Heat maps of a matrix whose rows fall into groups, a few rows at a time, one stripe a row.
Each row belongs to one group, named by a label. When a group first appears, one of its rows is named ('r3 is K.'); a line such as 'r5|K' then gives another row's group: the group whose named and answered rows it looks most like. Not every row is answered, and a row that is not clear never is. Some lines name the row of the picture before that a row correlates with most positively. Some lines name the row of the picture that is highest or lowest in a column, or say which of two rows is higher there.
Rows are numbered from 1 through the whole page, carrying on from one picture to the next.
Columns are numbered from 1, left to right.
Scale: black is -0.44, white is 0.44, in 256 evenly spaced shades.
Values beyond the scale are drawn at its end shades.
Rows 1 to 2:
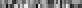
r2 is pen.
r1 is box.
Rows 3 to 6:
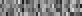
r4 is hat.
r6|pen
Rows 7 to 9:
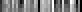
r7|hat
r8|hat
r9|hat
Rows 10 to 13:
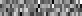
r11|hat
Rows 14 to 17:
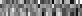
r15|hat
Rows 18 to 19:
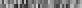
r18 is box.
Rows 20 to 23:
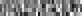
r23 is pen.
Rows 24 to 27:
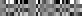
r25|pen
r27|pen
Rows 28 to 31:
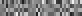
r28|box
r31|pen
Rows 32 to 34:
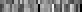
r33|hat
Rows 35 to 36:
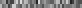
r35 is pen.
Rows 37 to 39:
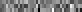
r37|pen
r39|hat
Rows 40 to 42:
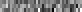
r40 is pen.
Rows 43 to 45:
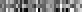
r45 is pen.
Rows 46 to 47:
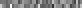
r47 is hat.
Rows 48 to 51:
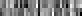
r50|hat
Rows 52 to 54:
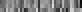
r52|hat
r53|hat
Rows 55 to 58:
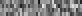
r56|box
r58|pen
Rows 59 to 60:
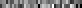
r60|hat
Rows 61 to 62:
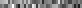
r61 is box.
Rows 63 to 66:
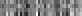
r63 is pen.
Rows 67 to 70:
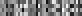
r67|box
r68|pen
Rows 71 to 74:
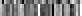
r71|box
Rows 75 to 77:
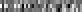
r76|box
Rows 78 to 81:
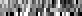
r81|pen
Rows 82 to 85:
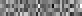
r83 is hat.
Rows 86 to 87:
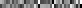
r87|hat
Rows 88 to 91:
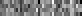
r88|hat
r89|box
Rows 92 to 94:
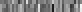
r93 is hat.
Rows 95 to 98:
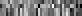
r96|hat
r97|pen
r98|pen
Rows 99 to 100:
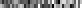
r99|box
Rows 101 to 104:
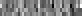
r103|pen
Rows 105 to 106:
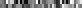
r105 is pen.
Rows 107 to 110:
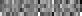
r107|hat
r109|hat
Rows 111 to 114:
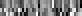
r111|hat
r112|hat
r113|box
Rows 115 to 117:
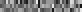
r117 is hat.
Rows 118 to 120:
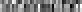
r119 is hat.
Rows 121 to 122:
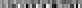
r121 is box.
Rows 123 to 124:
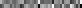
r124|hat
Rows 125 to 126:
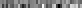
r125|pen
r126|box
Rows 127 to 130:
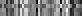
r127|pen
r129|pen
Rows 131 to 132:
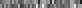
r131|hat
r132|box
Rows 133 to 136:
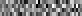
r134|box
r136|box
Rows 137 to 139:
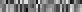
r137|pen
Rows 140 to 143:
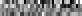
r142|pen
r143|box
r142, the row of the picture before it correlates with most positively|137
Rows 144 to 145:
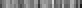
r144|hat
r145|hat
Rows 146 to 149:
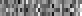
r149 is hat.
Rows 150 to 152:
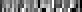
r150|hat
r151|hat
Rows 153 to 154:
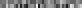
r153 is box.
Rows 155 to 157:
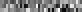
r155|box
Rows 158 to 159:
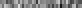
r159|box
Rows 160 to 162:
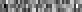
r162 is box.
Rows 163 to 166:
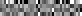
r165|hat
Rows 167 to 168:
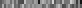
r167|hat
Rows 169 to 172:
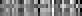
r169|hat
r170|box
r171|hat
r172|hat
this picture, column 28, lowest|169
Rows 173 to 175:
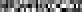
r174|box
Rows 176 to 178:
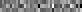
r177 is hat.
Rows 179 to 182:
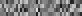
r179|pen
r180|box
